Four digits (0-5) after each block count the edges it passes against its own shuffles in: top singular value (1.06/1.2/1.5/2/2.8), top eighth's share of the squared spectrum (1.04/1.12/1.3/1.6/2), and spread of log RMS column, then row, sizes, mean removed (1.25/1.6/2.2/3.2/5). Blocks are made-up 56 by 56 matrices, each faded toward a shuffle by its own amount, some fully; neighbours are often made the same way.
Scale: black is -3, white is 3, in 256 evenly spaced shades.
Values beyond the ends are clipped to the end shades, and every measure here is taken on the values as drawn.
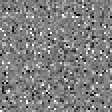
3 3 2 2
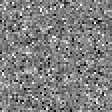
2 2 1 0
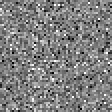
2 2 0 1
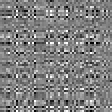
5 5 4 4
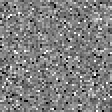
1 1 0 0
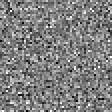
2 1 0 0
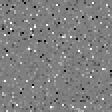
0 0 0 0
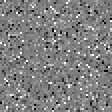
2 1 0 0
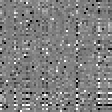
4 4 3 2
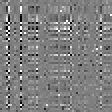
5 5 3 3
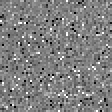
0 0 0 0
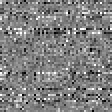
4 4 1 3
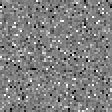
0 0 0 0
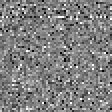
3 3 1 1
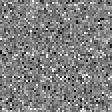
2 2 0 1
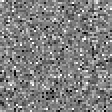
3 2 1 0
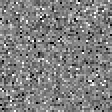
0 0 0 0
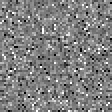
2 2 0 0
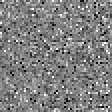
2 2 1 0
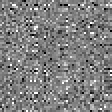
4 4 2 2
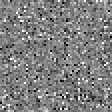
3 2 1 1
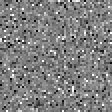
2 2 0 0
